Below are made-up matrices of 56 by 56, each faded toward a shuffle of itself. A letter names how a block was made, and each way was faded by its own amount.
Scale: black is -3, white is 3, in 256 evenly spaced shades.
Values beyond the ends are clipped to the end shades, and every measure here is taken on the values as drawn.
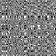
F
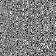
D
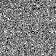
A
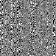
D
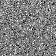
A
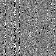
D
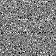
A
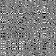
F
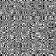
F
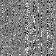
D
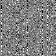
D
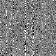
D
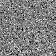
A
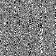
D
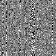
D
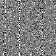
D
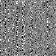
D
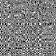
F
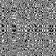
F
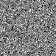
A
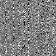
D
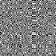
F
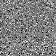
A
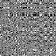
F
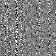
D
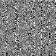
D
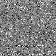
A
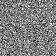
A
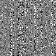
D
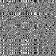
F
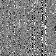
D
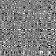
F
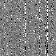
D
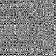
F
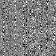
D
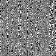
D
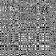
F
